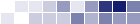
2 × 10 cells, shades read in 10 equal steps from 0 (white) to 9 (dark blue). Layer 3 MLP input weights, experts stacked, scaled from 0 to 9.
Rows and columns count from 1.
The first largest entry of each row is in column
9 6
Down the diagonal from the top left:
0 0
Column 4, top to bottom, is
2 2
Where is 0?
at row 1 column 1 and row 2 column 2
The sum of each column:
1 1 3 4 6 6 7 13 13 9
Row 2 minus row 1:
1 -1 1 0 -2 4 -1 -3 -5 -1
